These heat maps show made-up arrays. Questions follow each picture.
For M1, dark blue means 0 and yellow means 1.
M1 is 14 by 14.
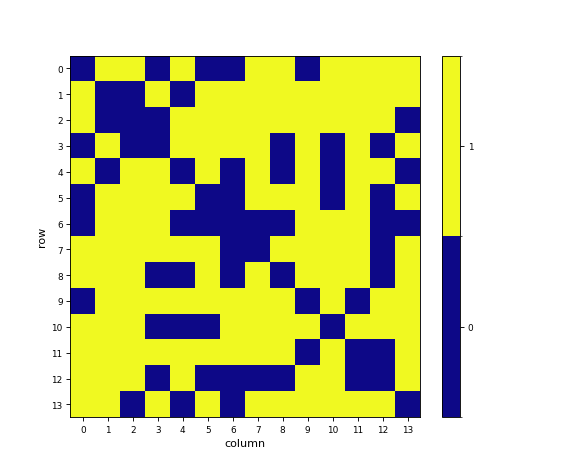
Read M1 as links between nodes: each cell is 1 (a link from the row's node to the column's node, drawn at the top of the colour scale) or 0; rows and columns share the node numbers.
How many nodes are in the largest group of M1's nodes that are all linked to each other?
7
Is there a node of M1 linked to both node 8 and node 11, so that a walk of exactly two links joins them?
yes
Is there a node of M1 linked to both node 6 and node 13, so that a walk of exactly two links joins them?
yes
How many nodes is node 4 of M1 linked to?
8
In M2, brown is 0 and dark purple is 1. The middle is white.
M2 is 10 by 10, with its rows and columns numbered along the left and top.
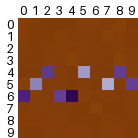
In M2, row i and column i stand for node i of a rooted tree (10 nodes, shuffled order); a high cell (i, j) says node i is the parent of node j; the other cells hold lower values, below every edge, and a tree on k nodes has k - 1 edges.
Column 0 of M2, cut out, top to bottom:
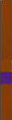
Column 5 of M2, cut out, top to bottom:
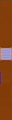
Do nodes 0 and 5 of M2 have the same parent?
no
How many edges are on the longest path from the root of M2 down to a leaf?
3
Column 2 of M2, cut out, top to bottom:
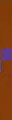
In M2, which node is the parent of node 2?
4
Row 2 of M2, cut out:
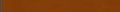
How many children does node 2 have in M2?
0
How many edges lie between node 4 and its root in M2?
1
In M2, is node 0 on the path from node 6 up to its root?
no
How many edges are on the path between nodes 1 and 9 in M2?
2
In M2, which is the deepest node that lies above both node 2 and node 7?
4
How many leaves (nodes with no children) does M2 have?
7
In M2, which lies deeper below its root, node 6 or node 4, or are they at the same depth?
node 4
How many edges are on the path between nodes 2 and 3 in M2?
3
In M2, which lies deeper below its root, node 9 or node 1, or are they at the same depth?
the same depth
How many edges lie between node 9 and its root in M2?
3
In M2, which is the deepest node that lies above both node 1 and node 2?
4
